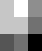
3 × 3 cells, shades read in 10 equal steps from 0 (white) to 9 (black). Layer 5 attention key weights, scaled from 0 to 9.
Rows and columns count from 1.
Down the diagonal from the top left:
2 2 9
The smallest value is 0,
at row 1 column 2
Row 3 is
6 5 9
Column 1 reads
2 2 6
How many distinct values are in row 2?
2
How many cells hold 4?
1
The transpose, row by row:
2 2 6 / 0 2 5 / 4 5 9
